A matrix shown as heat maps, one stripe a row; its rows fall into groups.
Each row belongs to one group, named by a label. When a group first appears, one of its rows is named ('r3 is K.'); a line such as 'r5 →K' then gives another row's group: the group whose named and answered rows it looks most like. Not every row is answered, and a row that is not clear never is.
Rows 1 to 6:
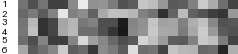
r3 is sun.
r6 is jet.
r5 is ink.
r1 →ink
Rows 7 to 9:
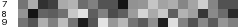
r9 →jet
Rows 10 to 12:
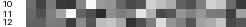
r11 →jet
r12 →ink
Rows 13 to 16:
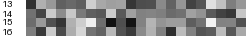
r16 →jet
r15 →sun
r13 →ink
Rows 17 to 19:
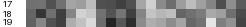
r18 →sun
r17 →sun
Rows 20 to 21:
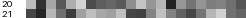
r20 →jet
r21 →ink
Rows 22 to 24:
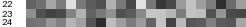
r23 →sun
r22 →jet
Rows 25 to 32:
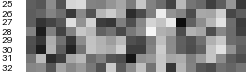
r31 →sun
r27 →sun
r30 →ink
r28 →sun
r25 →jet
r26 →ink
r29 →ink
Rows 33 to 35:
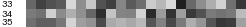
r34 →jet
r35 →jet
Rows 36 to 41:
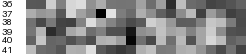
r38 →ink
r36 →jet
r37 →jet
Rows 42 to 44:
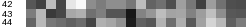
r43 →sun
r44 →ink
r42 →jet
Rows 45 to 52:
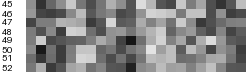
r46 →sun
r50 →sun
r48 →jet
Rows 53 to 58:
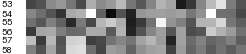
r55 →ink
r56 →ink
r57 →jet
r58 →jet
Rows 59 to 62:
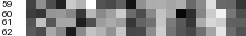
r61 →ink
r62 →ink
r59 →sun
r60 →ink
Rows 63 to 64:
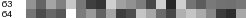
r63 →jet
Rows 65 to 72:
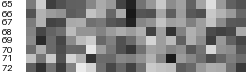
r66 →ink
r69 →sun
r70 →ink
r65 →ink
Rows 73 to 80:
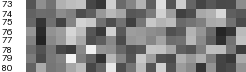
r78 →ink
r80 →jet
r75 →sun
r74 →ink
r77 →jet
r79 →jet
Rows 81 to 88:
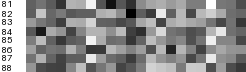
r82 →ink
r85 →ink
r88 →sun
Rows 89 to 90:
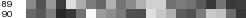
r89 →jet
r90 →ink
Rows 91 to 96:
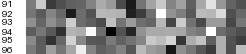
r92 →ink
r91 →ink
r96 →jet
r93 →jet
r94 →sun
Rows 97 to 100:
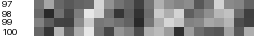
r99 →sun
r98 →sun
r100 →jet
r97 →ink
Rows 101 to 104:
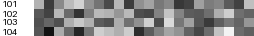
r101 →jet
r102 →ink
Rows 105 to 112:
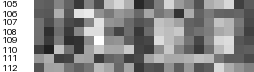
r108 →sun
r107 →ink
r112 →ink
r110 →ink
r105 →ink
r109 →ink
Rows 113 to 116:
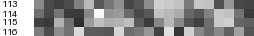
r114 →ink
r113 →sun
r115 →ink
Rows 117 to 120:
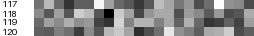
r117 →ink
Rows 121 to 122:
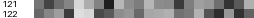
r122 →jet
